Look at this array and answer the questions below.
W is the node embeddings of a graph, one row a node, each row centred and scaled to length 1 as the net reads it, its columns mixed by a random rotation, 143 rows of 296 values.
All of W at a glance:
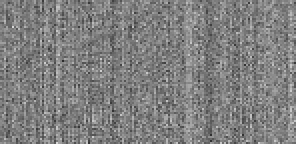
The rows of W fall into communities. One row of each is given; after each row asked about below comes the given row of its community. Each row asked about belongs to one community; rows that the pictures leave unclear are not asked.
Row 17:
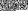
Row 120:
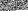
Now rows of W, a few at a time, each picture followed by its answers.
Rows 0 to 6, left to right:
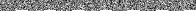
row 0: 17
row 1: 120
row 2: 120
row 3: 17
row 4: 120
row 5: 17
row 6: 17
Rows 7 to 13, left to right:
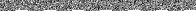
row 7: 17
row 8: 120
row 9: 17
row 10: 17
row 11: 120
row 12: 120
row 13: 120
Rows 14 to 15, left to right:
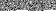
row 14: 120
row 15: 17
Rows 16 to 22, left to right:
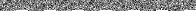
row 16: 120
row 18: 120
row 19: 120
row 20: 120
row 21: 17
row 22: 120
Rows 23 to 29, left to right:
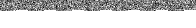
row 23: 120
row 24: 120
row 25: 120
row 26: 120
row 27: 120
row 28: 17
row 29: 17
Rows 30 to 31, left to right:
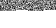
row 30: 120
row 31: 17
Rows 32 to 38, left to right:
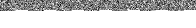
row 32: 120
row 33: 17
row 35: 120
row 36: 17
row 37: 120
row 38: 120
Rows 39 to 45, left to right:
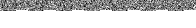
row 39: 17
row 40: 17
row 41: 17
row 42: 120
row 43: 17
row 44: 17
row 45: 17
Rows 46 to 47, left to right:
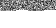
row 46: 17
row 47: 120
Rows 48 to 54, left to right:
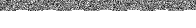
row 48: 120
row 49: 120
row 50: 17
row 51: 120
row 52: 17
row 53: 17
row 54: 17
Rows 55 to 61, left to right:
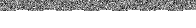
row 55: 17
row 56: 120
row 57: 120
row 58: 120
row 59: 17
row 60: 120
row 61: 17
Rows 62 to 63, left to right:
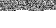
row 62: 17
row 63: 17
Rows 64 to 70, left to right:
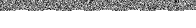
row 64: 120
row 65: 120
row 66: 17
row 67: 120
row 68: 120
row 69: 17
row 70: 120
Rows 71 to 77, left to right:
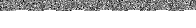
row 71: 120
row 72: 17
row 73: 17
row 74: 17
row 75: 120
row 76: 120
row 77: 17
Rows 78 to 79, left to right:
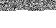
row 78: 17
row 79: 120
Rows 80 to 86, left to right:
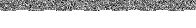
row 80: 17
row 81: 17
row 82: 120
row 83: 17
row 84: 17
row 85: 120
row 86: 17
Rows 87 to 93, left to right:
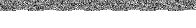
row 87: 17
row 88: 120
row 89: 17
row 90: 120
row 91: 17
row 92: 17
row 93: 120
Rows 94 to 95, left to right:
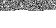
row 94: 120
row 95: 17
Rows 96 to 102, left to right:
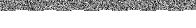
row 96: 17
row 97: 120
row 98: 17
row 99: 17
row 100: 17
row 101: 17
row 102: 17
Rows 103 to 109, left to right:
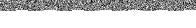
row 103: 17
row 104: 120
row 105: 17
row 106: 120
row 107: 120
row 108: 120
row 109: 120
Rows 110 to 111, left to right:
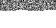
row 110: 120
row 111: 120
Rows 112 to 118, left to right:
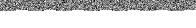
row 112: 120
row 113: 17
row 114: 120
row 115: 120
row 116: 120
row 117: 120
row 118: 120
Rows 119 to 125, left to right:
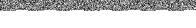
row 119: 120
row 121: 120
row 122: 120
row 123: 120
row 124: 17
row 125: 120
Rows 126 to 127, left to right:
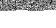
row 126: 120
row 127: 120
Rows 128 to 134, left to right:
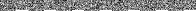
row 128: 17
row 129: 17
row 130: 120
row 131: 17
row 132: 120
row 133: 17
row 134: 17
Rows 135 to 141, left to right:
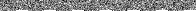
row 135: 17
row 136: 120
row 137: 120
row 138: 120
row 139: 17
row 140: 17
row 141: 120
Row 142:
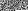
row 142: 17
